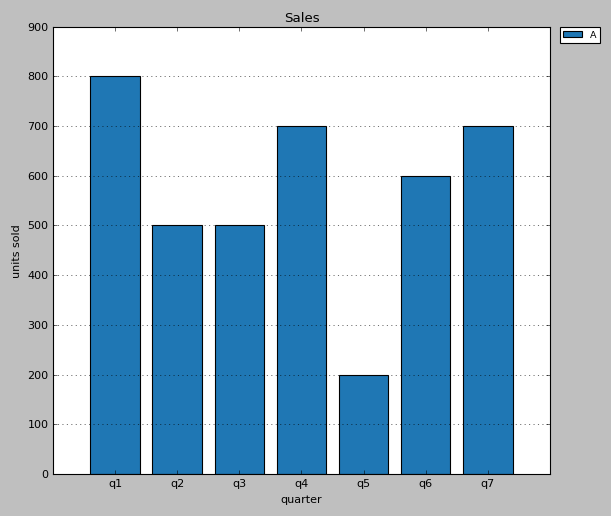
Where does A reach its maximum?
q1
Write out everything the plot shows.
Title: Sales
x-axis: quarter, ticks q1 q2 q3 q4 q5 q6 q7
y-axis: units sold, ticks 0 100 200 300 400 500 600 700 800 900
Legend: A
Values:
A: 800 500 500 700 200 600 700
